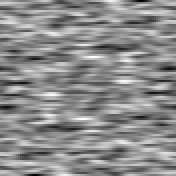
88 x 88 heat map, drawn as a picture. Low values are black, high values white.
Symmetry: a half turn. Histogram: bell-shaped. Grain: streaks across. Slope: none.
